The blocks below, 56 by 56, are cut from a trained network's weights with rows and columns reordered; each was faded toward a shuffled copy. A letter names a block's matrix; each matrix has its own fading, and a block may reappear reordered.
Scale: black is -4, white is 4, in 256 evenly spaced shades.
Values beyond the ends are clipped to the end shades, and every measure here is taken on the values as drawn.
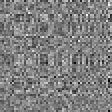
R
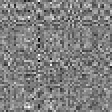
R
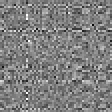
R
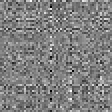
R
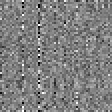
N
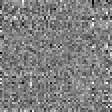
N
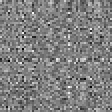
N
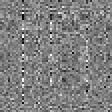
N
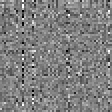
N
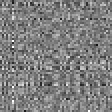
R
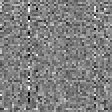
N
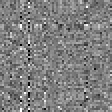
N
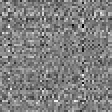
R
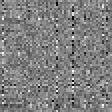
N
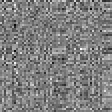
R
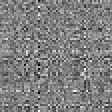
R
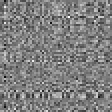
R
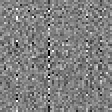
N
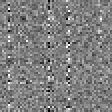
N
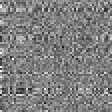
R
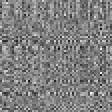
R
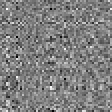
N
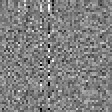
N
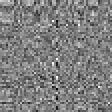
R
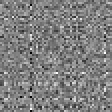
R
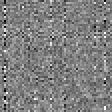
N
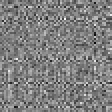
R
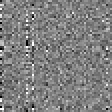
N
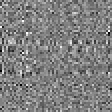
N
